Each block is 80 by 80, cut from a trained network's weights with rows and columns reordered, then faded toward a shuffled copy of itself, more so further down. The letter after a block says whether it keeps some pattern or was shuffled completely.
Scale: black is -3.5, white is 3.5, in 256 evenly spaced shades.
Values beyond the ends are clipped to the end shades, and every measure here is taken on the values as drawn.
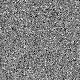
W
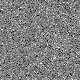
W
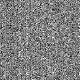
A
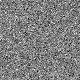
W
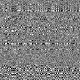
A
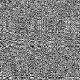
A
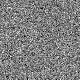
W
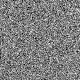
W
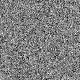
W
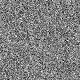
W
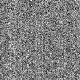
A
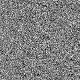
A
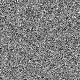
W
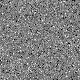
W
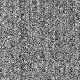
A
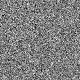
W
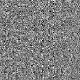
A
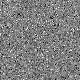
W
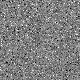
W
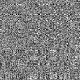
A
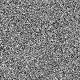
W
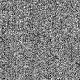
A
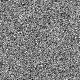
W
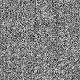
A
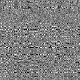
A
